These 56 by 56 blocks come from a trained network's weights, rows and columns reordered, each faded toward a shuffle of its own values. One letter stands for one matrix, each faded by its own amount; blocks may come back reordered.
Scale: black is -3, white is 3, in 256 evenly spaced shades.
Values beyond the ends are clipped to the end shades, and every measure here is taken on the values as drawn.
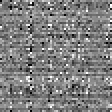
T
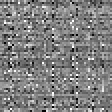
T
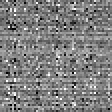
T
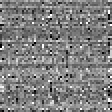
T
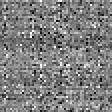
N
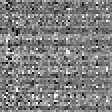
T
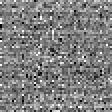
N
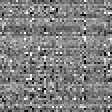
T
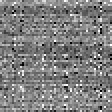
T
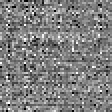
N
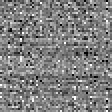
N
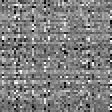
T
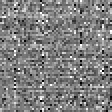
N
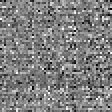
N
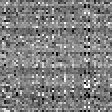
T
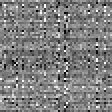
T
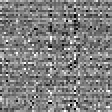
T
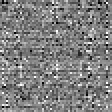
N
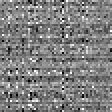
T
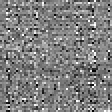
N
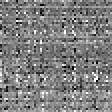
T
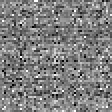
N
